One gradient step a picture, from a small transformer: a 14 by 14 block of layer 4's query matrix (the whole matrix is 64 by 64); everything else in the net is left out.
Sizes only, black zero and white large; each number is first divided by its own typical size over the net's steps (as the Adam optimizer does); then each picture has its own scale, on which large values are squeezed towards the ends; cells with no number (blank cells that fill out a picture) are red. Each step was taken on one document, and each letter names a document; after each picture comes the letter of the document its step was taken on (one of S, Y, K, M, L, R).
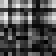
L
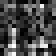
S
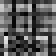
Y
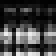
L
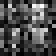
S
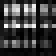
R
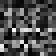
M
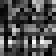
S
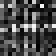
R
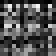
R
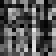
M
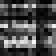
R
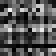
S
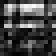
R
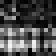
M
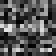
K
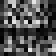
L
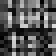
Y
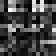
S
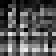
M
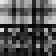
Y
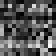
M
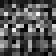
R
